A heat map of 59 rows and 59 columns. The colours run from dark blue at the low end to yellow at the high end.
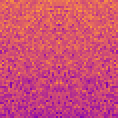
Overall the values sit about 50% of the way up the scale. Fine speckle covers the field. It is mirror symmetric from left to right. Values rise toward the top. The histogram is bell-shaped.
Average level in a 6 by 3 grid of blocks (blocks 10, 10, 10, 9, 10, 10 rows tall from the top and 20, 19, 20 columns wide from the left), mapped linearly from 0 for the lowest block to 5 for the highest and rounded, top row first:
5 5 5 / 4 4 4 / 3 3 3 / 2 2 2 / 1 1 1 / 0 0 0
